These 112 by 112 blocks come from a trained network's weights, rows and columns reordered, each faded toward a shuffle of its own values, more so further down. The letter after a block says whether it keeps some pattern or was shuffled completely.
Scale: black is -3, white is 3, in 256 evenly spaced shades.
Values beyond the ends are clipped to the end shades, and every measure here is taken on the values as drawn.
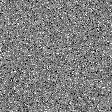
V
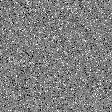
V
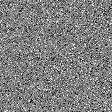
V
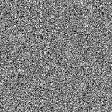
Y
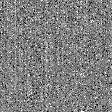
Y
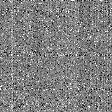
Y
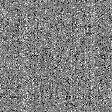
Y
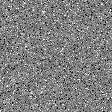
V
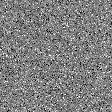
V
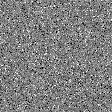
V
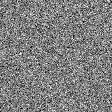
V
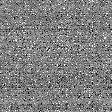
Y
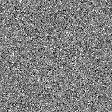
Y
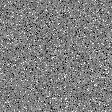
V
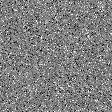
V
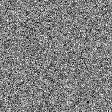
Y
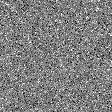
V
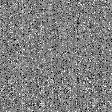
Y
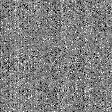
Y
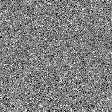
Y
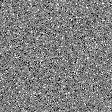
V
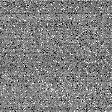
Y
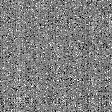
Y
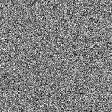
Y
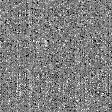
Y
